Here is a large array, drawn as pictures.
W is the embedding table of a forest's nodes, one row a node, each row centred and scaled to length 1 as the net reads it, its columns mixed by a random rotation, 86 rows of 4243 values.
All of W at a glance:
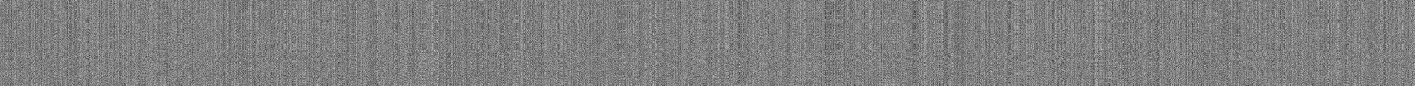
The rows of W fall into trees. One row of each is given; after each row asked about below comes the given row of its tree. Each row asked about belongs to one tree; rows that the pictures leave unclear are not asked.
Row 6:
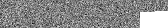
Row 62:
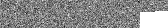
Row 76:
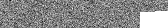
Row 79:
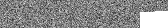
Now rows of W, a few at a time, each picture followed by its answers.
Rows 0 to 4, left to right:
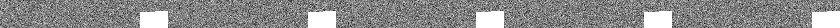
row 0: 76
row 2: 6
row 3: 6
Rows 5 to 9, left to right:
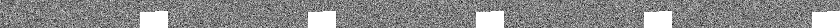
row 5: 62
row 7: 6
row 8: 6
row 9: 76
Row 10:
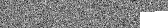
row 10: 6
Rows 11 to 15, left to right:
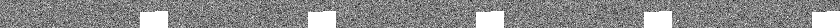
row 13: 6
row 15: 79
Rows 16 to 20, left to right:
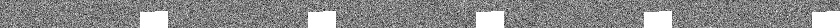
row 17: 6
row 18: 6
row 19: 76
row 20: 79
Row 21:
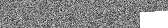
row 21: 79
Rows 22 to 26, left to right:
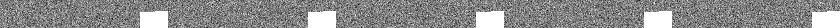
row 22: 79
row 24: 6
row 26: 6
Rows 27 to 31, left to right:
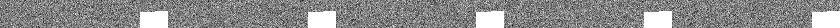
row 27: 6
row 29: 6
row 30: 62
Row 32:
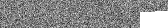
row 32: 6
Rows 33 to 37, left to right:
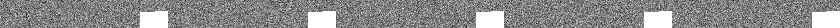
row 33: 62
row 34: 79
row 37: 79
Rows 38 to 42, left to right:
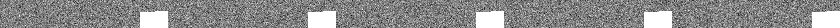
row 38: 6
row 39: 79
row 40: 6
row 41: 79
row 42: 79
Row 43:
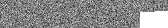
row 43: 6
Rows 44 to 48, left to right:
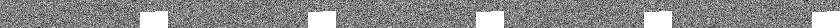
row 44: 6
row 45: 6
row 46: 6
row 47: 6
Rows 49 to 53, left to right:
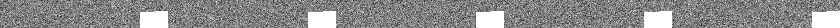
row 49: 6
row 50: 79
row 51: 79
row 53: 62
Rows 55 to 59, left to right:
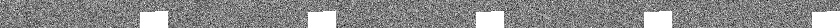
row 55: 62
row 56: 76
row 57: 62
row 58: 79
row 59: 79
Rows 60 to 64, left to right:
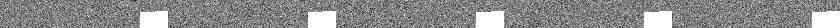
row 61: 6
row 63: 62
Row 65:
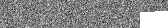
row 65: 79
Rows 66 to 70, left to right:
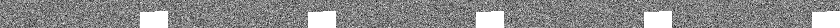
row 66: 62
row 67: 79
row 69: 79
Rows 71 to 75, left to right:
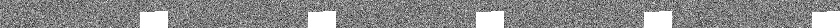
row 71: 62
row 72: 6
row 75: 62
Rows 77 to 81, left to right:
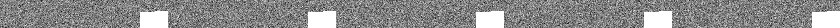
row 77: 6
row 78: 62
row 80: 6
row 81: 79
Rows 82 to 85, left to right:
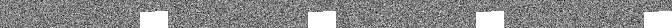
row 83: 79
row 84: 79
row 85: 79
